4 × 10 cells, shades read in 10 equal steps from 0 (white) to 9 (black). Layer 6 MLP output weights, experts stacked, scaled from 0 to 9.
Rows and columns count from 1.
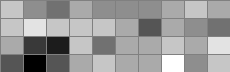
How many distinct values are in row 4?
6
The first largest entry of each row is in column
3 7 3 2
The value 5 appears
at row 1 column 3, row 2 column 10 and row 3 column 5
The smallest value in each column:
2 1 2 2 2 3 3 0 2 1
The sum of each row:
34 30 37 38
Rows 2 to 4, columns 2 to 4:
1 2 2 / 7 8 2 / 9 6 3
